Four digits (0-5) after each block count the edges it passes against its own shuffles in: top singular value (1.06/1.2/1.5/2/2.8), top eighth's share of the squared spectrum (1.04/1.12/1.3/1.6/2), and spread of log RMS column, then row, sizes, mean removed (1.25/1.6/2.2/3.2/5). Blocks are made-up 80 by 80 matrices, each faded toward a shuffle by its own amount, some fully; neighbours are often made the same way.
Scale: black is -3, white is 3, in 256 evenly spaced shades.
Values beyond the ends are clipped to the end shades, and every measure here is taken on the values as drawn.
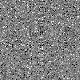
3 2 1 0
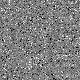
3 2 0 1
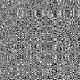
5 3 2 2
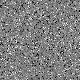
0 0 0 0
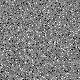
1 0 0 0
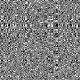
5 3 2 3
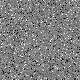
0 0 0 0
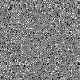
3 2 1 0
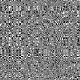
5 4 3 3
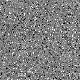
3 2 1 1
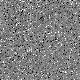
2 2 0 0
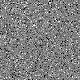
3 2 0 1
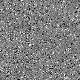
2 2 0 0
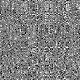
4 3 2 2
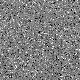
2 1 0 0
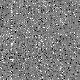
3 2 1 0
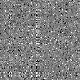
4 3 2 1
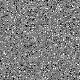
3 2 1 1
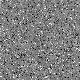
0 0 0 0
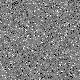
0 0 0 0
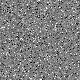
0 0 0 0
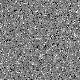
2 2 0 0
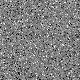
0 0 0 0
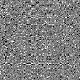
4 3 2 2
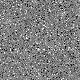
3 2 0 0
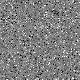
3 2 1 0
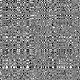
5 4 3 3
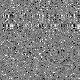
4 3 1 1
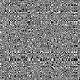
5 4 3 3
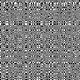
5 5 4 4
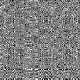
4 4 2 3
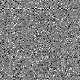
4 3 2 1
